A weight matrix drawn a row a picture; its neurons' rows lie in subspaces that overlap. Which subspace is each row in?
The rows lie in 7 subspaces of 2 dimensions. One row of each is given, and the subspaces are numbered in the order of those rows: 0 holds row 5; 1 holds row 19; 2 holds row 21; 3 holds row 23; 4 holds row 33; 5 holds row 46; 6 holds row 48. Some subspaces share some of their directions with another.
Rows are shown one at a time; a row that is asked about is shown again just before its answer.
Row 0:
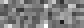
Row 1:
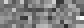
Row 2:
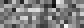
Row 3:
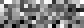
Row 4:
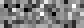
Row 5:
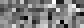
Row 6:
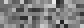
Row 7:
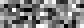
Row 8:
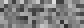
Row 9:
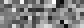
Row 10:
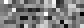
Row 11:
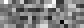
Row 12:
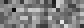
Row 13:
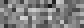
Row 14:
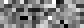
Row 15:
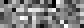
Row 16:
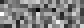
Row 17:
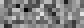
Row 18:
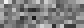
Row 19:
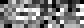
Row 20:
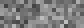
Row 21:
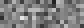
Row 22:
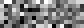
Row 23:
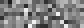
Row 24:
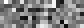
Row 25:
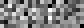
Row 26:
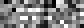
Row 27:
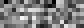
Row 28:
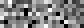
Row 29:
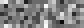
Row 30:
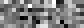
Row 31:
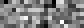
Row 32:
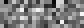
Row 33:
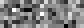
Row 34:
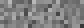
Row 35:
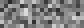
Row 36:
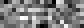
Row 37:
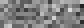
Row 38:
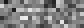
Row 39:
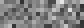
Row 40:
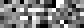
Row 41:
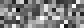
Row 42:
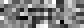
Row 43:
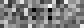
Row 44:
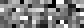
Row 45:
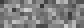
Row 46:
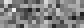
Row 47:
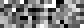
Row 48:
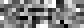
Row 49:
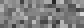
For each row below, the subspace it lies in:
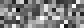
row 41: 6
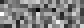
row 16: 2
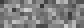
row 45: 4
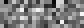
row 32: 4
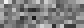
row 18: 0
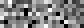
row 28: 3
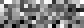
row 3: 0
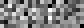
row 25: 3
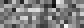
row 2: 6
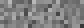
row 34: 3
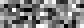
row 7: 4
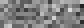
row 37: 1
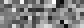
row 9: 1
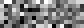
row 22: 0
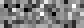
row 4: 4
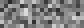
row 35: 5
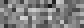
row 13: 3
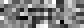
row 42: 6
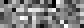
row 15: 2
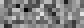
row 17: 4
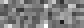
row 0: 2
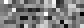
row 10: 5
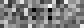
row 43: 3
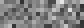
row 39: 1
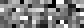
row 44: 0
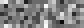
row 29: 2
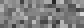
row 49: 0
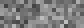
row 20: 6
